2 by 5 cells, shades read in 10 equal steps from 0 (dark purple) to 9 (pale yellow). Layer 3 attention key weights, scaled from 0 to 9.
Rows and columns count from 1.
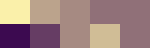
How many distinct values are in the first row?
4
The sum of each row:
28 18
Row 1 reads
9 6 5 4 4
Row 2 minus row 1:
-9 -4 0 3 0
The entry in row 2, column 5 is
4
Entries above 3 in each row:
5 3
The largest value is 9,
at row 1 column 1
